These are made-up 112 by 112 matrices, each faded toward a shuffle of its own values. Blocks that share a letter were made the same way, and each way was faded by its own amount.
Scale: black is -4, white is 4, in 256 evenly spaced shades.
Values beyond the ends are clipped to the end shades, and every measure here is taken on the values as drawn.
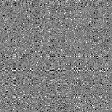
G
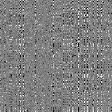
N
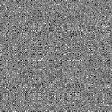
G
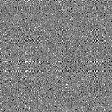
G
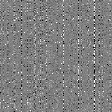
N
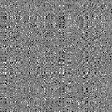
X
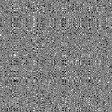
X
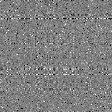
G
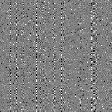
N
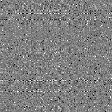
G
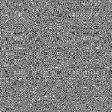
G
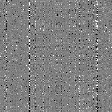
N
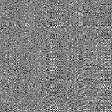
X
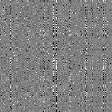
N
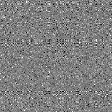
G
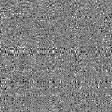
G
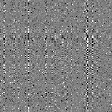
N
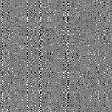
N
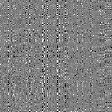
N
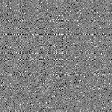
G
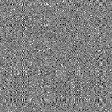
X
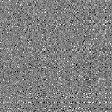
G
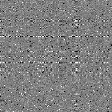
G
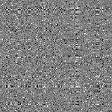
G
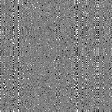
N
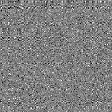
G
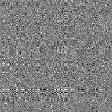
G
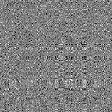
X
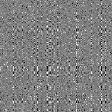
N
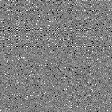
G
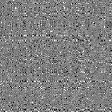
G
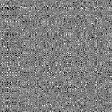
X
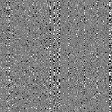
N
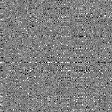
G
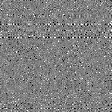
G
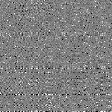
G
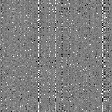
N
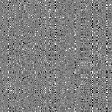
N
